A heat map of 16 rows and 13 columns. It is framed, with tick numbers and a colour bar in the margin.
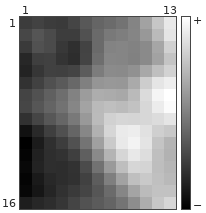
There are no regular stripes. No lone cell stands out from its neighbours. The ninth with the highest average is the middle right. Values rise toward the right.
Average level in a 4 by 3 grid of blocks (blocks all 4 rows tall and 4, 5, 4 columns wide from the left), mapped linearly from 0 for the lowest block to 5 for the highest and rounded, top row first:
124 | 135 | 045 | 024
